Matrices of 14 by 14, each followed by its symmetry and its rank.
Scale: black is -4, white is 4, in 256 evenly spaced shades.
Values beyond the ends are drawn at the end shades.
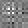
symmetric, rank two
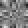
antisymmetric, rank two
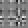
antisymmetric, rank two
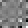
symmetric, rank two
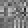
neither, rank three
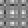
symmetric, rank one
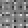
antisymmetric, rank two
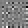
antisymmetric, rank two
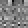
neither, rank three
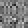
neither, rank three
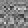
neither, rank three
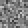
antisymmetric, full rank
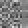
neither, rank three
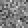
antisymmetric, full rank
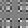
symmetric, rank one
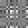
symmetric, rank one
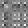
symmetric, rank two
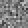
antisymmetric, full rank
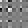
symmetric, rank one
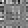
antisymmetric, rank two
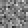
antisymmetric, full rank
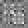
symmetric, rank two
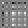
symmetric, rank one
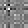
symmetric, rank two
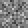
antisymmetric, full rank
